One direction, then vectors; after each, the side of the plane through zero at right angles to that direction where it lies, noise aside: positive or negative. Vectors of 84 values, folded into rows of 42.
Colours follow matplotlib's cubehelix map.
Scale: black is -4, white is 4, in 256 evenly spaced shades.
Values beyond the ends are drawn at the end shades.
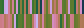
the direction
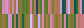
positive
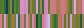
negative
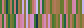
negative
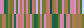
negative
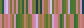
positive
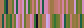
negative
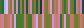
positive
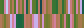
positive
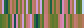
negative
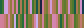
positive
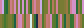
negative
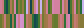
negative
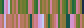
positive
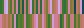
positive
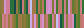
positive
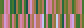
positive
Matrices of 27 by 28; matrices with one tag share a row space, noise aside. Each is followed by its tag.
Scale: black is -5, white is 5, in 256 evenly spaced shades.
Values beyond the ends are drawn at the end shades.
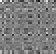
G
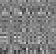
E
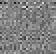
E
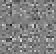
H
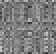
G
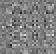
H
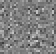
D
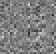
D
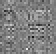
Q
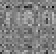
G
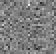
D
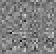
H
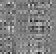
Q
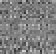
E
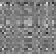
G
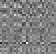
E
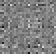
D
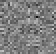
D
